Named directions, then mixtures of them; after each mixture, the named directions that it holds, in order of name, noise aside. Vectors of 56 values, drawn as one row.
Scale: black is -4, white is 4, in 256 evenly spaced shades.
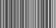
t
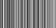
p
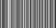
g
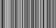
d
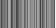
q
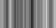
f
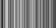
d, f, t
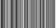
d, q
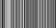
d, g, t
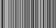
d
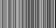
d, q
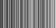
p, q, t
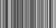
f, g, t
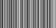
d, p, t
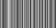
g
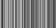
d, t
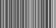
t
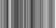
f, q
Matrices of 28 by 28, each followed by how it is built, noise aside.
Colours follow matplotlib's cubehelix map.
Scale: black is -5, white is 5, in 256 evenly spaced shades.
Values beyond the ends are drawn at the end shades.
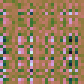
low rank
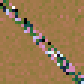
banded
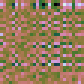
low rank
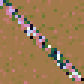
banded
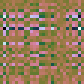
low rank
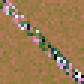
banded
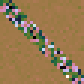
banded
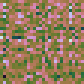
low rank
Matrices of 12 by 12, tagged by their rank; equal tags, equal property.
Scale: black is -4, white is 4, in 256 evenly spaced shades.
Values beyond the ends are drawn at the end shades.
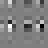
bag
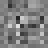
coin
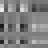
bag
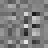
coin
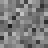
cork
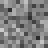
cork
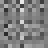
coin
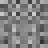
coin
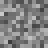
cork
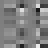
bag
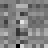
coin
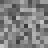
cork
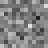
cork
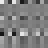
bag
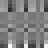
bag
